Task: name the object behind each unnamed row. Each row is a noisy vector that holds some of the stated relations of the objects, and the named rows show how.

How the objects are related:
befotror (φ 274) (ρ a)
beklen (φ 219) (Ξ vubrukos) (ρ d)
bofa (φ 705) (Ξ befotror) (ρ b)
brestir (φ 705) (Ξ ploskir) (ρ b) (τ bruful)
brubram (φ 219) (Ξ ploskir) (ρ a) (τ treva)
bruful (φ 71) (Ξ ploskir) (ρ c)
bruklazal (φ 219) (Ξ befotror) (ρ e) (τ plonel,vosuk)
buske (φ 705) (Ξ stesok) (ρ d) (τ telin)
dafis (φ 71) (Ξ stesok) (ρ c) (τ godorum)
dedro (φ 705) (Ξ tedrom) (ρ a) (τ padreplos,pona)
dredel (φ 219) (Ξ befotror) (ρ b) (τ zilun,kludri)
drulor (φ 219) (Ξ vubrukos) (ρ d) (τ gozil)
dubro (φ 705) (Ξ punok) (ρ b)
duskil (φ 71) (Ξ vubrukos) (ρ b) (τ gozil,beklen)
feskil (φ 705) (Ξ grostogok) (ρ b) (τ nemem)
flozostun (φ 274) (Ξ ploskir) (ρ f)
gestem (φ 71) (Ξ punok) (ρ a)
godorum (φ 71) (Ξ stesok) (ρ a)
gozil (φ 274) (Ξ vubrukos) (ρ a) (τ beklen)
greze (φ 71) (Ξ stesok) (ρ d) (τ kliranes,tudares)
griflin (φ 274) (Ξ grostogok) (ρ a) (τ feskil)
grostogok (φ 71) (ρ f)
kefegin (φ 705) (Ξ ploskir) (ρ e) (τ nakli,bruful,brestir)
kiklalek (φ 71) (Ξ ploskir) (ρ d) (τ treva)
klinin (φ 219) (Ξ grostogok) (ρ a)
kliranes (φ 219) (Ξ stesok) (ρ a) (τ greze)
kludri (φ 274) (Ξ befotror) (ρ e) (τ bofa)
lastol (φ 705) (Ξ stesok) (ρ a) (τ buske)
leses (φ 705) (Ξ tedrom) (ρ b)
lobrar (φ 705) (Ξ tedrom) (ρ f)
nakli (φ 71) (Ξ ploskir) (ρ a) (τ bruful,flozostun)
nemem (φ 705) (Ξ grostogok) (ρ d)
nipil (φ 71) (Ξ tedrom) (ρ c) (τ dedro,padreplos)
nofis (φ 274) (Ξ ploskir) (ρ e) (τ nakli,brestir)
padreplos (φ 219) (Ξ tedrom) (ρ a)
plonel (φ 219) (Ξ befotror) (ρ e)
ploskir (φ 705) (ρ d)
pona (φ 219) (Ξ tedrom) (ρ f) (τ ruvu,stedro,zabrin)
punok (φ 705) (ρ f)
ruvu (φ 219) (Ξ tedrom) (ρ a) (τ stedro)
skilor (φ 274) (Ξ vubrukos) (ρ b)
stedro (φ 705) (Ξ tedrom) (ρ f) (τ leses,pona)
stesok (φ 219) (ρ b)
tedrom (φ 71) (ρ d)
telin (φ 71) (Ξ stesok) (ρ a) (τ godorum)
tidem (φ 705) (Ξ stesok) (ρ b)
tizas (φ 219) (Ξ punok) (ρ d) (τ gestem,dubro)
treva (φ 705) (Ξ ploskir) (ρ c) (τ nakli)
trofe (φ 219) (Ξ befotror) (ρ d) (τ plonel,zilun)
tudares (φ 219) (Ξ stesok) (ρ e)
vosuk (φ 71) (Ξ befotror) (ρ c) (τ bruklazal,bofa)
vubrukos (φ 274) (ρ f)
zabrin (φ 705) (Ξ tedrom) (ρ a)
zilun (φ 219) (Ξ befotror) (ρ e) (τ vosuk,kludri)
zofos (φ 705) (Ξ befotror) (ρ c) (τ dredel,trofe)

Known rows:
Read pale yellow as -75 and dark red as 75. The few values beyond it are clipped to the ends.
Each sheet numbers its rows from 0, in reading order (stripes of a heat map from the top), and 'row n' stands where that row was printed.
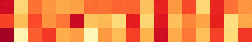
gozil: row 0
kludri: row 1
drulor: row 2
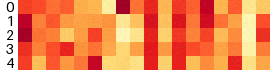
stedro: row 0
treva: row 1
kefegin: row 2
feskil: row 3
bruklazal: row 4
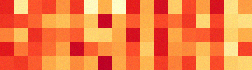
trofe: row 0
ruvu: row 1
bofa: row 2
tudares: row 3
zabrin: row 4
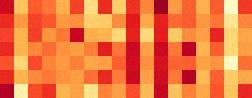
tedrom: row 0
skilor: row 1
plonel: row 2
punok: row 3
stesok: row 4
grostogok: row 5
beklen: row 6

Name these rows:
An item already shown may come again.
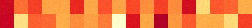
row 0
telin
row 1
ploskir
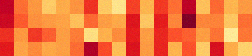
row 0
brubram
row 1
flozostun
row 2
tidem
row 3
befotror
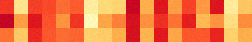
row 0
zofos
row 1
dafis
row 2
bofa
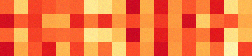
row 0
dredel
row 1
godorum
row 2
dredel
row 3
greze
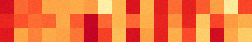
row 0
brestir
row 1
gestem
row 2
befotror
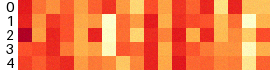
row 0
griflin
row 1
nipil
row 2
buske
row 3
leses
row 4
dubro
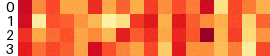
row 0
lastol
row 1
duskil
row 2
lobrar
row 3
tudares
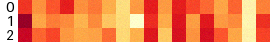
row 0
feskil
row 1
kiklalek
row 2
bruful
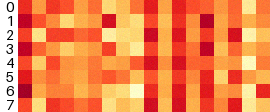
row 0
tidem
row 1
nakli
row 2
zofos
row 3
brubram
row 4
stesok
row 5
klinin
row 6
kiklalek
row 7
vosuk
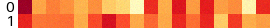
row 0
kiklalek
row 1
kliranes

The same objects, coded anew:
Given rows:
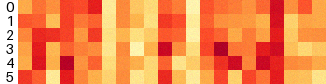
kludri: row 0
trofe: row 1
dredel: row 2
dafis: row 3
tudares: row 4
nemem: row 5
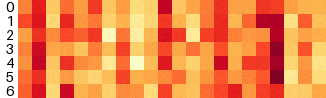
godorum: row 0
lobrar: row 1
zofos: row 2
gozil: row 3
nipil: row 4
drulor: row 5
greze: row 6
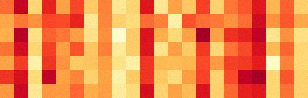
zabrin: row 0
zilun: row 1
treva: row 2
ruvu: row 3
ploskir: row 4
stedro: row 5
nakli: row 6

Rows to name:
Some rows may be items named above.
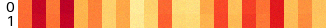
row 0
dubro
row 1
dubro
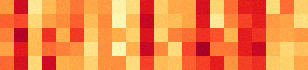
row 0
brubram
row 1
griflin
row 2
kliranes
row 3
dafis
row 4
greze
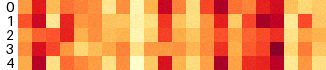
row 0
dafis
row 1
flozostun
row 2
stesok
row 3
duskil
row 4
treva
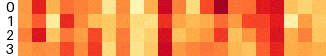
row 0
dafis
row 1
tedrom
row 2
klinin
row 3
befotror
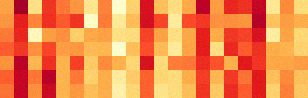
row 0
bruful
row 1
vosuk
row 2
kiklalek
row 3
feskil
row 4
kliranes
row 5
dubro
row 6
leses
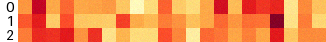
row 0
brestir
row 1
beklen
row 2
bofa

